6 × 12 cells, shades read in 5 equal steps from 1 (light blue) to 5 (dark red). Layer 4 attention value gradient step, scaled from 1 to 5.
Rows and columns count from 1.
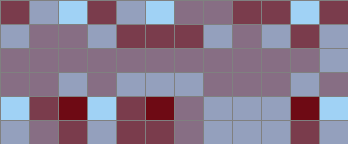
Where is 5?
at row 5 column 3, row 5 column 6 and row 5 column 11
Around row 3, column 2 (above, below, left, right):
3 3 3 3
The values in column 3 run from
1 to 5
